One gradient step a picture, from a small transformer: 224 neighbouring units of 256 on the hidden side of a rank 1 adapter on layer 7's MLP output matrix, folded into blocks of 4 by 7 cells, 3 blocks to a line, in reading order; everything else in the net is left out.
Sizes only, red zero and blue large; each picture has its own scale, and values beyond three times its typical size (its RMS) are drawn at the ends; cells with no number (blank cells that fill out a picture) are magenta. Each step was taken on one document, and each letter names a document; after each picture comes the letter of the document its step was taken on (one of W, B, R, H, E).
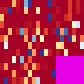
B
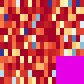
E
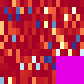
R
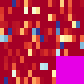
B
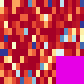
E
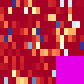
B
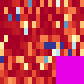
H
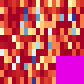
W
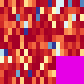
H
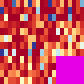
E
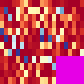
R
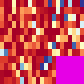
H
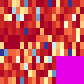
H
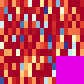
R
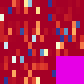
B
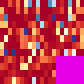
E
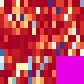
H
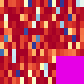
E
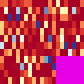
R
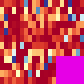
W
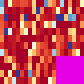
W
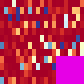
R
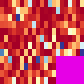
H
